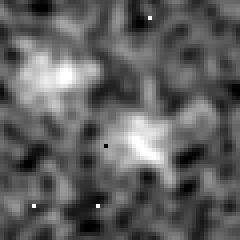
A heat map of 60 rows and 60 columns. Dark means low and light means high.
Calmest part: top right. Bumps: two. Mirror symmetry: none. Ninth with the highest average: centre. Odd rows or columns: none. Lone odd cells: 4, 3 higher and 1 lower than their neighbours.
